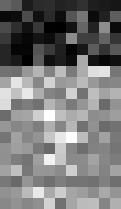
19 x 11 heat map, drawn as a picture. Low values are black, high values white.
The ninth with the highest average is the centre. The bottom right is the smoothest part. There are no regular stripes. The bottom part is higher, past a seam about 30% of the way down.
